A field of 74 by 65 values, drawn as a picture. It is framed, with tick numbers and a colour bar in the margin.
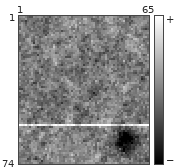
Histogram: heavy tails on both sides. Ninth with the lowest average: bottom right. Dips: one, in the bottom right. Slope: none. Odd lines: row 55.
